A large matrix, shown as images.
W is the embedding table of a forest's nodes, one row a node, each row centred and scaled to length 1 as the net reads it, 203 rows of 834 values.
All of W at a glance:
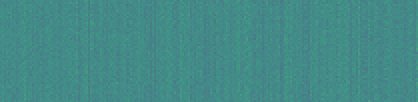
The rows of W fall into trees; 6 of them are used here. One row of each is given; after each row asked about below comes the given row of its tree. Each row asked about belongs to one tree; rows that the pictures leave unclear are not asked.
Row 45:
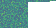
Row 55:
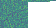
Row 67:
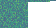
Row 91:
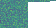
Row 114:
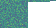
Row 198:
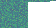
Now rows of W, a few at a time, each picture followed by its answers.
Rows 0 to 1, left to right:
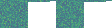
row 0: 198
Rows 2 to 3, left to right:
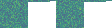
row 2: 67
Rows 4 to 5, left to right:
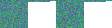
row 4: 45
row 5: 45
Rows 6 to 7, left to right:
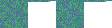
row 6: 67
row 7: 67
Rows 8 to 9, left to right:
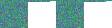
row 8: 198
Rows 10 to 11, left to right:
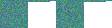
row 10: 114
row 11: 114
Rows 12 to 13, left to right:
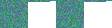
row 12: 45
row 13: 45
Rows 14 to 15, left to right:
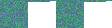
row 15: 198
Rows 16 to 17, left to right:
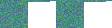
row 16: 45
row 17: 198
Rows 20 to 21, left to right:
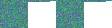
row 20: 198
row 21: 67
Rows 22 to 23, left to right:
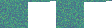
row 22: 114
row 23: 198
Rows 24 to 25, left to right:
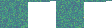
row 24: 198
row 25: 198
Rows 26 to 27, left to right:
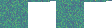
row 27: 198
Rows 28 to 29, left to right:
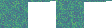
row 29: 67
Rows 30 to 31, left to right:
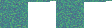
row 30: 45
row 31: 45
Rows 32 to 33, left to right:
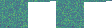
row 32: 198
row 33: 198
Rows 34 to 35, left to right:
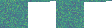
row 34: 114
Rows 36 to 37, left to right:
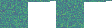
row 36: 91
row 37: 45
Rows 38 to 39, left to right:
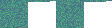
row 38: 45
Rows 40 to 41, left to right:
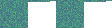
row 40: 67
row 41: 45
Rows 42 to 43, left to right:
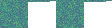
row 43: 67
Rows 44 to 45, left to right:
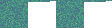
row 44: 45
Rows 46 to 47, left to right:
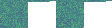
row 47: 67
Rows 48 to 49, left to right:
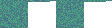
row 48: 67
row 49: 114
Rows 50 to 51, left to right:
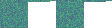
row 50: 55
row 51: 45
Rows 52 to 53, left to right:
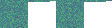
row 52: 45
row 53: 198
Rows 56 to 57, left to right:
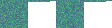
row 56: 45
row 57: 198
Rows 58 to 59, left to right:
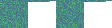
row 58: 67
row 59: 67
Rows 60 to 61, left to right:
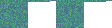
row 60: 114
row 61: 198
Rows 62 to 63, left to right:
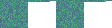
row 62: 198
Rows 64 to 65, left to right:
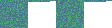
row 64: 114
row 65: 45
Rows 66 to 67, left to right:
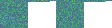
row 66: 114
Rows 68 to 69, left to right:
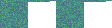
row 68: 198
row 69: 67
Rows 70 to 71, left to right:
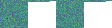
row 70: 55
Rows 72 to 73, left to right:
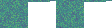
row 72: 67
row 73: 67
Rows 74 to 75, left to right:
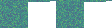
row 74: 67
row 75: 198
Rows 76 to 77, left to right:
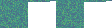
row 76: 67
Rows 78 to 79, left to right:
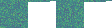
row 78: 198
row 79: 198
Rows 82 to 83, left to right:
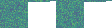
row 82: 198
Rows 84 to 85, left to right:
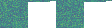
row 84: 67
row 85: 45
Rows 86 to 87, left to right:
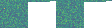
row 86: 114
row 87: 198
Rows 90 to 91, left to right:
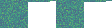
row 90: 55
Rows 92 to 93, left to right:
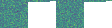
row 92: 45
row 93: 45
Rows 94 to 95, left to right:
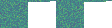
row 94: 198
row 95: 55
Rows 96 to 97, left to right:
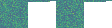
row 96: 67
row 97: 45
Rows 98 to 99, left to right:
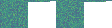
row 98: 198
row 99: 67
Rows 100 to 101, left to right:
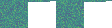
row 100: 198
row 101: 114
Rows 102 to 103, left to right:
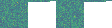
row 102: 198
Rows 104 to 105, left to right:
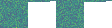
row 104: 67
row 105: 45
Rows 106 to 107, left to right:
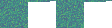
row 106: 45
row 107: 45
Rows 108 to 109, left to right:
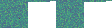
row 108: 45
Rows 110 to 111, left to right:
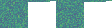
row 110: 67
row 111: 45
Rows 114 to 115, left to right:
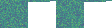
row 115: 67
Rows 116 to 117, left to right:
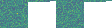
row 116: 45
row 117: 114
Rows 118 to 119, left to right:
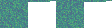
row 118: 67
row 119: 91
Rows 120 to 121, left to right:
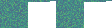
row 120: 198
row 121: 45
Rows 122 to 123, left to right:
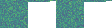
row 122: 55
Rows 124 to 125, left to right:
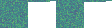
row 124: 67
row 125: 45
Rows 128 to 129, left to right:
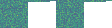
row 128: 45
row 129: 45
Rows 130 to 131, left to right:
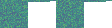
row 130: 55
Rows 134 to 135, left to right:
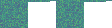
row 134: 198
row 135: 198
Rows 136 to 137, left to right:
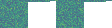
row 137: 67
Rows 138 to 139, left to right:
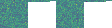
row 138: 114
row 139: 67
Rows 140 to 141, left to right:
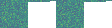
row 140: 198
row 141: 45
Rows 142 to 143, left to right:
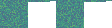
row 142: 67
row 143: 45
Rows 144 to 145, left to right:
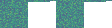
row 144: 45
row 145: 67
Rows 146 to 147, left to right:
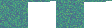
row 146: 67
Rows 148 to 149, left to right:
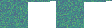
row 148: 91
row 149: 45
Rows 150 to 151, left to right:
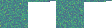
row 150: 45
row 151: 67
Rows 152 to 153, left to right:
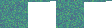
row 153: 45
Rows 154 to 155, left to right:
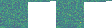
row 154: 198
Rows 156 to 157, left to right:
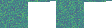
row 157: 67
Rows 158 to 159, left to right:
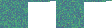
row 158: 67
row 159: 67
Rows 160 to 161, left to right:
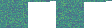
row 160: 45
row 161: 114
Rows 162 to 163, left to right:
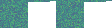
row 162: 45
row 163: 198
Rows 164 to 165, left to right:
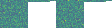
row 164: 91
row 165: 55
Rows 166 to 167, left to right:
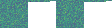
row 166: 114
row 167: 55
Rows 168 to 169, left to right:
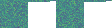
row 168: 198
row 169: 67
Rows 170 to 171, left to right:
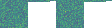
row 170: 67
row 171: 55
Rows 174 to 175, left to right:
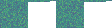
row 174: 198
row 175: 198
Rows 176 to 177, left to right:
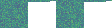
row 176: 198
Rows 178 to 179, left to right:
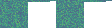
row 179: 45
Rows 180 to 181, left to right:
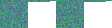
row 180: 45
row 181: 91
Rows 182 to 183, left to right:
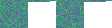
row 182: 67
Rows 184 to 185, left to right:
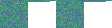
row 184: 67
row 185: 67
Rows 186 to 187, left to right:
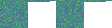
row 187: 198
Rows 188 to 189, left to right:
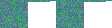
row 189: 114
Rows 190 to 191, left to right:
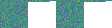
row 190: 198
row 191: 198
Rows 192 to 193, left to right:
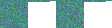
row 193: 45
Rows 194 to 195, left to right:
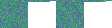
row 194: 198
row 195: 67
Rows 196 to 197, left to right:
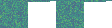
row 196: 67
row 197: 198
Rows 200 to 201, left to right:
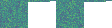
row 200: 198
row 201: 67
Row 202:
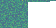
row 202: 45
